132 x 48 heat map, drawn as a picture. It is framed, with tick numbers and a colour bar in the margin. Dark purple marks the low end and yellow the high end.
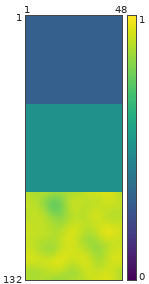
The table splits into 3 rows of 1 panel. Panel 1,1: low, flat. Panel 2,1: middling, flat. Panel 3,1: very high, smooth, faint in contrast.
